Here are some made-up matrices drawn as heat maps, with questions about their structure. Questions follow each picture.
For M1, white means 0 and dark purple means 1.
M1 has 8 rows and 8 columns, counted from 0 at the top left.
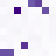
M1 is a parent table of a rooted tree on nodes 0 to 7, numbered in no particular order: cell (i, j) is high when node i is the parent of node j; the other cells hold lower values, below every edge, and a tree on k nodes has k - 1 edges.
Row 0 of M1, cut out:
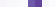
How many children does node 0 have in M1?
2
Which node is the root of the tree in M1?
7
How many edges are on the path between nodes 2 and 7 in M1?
2
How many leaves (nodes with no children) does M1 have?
4
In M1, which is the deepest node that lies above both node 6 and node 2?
1
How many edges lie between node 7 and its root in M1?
0
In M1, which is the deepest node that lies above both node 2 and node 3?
1
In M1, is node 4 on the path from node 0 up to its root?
no
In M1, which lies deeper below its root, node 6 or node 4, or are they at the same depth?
the same depth
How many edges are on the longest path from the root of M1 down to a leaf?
3
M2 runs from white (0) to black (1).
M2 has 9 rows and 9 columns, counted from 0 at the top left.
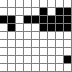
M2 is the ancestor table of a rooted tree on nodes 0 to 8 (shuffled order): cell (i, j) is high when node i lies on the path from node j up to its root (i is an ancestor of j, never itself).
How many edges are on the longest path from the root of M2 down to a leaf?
4
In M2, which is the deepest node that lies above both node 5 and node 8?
1
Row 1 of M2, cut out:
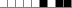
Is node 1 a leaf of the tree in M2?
no
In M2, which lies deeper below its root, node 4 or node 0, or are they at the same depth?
the same depth
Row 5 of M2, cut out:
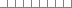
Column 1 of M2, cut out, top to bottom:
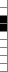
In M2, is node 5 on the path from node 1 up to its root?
no
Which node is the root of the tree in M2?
2
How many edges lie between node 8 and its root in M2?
4
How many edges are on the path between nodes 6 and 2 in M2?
2
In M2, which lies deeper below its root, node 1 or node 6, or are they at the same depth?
the same depth
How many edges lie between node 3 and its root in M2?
1
